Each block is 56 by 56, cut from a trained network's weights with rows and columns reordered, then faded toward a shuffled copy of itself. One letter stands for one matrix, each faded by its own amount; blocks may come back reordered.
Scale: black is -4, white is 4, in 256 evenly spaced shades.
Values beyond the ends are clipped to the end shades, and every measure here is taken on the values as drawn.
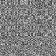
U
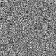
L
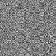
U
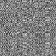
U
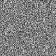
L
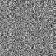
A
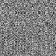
A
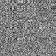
U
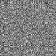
U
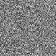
L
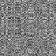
U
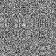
A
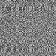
U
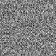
A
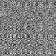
U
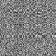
U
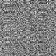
U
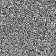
L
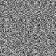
A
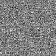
L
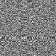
U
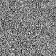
L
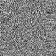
L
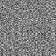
U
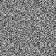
A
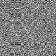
U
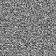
L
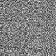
A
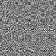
U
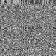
U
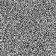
L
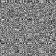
U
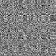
U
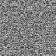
A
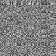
U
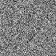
L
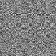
U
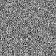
A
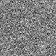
L
